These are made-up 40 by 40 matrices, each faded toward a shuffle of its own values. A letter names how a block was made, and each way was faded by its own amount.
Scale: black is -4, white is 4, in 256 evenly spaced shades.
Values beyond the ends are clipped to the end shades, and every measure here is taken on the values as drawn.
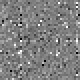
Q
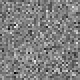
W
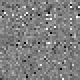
Q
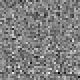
W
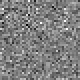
W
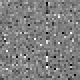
Q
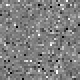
Q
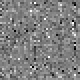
Q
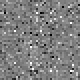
Q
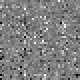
Q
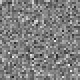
W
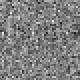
W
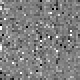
Q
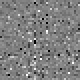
Q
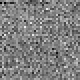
W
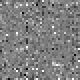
Q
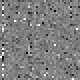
Q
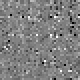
Q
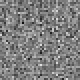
W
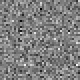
W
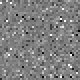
Q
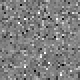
Q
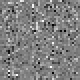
Q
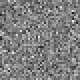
W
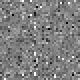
Q
